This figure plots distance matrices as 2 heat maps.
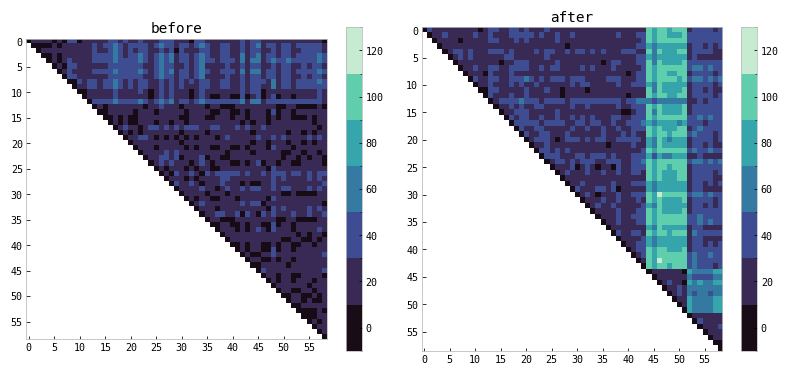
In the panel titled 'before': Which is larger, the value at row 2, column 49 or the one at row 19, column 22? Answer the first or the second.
the second
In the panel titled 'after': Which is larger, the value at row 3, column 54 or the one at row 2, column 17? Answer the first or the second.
the first
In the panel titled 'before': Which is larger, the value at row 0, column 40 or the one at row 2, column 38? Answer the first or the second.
the second
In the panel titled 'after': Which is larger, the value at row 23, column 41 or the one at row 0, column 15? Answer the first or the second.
the first
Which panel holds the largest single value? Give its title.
after
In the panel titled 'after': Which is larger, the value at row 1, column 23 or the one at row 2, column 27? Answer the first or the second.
the first
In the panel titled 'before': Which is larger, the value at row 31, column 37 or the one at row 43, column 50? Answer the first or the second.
the second
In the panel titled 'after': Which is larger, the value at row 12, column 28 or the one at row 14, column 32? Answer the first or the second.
the second
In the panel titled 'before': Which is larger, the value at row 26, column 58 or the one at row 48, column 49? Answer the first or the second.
the first
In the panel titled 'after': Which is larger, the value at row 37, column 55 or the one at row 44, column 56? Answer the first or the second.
the second
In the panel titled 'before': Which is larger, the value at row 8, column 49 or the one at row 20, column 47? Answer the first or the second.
the first
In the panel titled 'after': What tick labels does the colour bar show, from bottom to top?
0, 20, 40, 60, 80, 100, 120
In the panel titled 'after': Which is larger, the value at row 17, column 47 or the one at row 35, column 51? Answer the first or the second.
the second
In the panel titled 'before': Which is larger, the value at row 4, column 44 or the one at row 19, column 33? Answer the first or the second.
the first
